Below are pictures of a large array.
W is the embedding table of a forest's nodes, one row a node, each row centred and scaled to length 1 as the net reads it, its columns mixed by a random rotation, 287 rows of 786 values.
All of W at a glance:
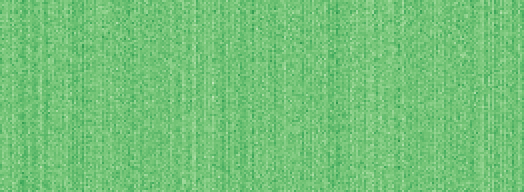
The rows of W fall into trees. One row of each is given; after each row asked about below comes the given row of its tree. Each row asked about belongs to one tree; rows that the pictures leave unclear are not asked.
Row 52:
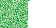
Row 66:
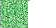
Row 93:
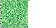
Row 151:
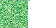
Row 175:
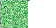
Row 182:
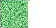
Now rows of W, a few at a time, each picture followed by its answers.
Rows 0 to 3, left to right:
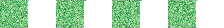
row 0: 182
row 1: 66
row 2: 66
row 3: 182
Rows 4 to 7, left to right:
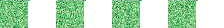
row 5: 175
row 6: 175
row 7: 93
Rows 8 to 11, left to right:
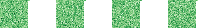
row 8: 66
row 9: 93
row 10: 66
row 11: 182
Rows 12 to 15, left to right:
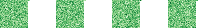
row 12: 182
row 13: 182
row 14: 52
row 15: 66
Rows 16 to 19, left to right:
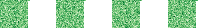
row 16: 66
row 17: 66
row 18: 66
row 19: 66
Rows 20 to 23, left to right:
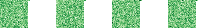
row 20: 66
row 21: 93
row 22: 175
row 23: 52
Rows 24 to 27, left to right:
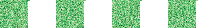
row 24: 175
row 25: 182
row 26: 93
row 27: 66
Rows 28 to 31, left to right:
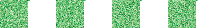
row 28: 175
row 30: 93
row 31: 93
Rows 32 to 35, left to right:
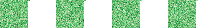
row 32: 175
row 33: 151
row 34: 182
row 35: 182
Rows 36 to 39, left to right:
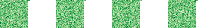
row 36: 175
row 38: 66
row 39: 175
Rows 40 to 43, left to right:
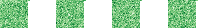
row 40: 93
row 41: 175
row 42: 66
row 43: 66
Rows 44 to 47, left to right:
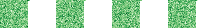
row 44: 175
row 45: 93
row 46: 66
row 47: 66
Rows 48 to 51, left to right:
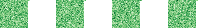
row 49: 151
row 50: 66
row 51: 151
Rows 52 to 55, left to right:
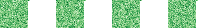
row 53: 66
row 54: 52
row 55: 93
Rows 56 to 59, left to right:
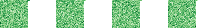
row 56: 175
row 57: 182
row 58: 182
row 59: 182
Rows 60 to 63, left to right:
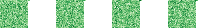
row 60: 93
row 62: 175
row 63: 175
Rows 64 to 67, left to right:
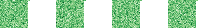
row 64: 151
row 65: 175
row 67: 151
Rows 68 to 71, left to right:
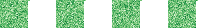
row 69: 182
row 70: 93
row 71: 182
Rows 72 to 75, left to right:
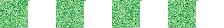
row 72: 93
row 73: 66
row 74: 151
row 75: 93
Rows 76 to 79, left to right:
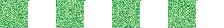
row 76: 182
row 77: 52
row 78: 66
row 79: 182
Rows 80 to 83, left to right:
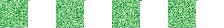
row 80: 151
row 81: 182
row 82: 175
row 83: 182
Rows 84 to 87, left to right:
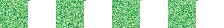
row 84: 52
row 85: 175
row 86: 182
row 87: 52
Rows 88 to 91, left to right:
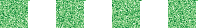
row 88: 66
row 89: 66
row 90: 52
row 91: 66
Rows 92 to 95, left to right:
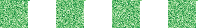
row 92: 66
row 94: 182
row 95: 66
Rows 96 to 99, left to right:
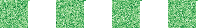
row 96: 93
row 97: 175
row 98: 93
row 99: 66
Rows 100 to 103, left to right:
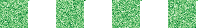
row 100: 182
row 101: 93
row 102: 151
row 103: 182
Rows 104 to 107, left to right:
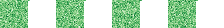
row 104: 93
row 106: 175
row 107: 66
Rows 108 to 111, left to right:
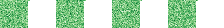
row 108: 93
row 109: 66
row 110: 151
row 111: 52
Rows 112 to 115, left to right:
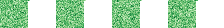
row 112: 52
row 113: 182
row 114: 182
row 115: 175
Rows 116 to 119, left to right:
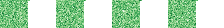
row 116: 66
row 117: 93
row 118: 175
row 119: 66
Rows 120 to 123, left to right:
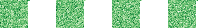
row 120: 175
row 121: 182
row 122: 182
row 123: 151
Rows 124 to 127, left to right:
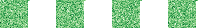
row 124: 175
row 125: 182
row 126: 93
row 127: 175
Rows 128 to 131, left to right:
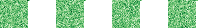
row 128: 175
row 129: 52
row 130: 93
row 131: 66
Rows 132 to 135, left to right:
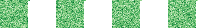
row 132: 151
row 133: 182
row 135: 182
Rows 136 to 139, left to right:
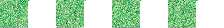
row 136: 93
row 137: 151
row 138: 182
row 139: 52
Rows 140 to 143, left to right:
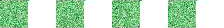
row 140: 66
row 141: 182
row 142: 175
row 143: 182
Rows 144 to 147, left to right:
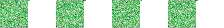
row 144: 182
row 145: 175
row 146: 151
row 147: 175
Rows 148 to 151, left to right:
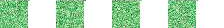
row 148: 93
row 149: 175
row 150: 182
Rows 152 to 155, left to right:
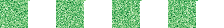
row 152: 182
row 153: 182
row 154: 66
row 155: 66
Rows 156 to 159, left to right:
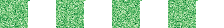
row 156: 52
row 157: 182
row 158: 151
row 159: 182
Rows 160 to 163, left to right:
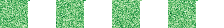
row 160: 151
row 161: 175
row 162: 182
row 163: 66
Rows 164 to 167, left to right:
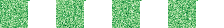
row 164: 52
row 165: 93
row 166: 66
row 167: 151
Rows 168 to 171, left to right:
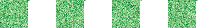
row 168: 175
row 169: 93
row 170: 182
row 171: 66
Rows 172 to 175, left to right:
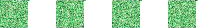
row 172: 52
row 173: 175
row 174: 175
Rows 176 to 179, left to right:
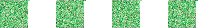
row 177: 175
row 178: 182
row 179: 175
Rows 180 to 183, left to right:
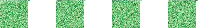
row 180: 93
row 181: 182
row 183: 175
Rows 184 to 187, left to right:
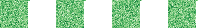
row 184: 66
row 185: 182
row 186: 93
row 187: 182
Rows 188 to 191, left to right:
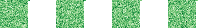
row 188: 151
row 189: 175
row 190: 182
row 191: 66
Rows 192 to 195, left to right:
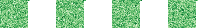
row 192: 52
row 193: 175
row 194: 151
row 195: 52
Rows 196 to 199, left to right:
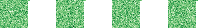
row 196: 151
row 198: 66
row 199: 66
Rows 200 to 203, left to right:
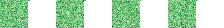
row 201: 175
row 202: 182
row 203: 93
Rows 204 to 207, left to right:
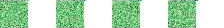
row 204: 182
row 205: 93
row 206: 93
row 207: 175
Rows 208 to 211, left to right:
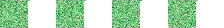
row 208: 182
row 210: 182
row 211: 151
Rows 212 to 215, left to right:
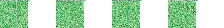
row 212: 93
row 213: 182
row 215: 93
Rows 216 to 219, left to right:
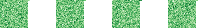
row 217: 66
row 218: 175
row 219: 93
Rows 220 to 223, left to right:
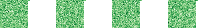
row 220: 151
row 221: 66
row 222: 66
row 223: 175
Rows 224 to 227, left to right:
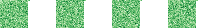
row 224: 93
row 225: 66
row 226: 151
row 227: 93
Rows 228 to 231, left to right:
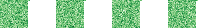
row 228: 151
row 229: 66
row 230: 93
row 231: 66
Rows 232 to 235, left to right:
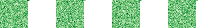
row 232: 175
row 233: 66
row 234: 175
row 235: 151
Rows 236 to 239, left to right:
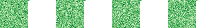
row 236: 182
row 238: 182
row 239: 93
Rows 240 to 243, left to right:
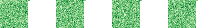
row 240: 93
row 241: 66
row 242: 175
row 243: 93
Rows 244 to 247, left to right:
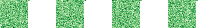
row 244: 93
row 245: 151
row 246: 66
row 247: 66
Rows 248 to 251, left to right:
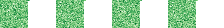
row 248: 52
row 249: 182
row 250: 151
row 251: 182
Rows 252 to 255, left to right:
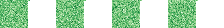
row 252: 151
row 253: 93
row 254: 182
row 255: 93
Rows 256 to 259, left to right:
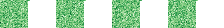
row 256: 175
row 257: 66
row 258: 175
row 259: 66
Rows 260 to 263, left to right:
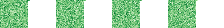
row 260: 175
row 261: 66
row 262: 66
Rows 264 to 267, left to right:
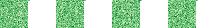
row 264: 66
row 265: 66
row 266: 175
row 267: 93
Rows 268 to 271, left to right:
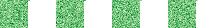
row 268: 151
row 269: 175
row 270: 182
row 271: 182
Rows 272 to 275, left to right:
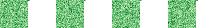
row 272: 175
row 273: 52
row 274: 52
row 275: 175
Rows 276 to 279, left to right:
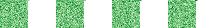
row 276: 182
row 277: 182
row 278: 66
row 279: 175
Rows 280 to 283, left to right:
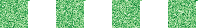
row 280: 182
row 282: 151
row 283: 175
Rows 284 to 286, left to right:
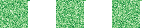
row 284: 175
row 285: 66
